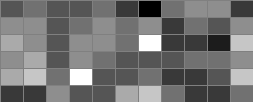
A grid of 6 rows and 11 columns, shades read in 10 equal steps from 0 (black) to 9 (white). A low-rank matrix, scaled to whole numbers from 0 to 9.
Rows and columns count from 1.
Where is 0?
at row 1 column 7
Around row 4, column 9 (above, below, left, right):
2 2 3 4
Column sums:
27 29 21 29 24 22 28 17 19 18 30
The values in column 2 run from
2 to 7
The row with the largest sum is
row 5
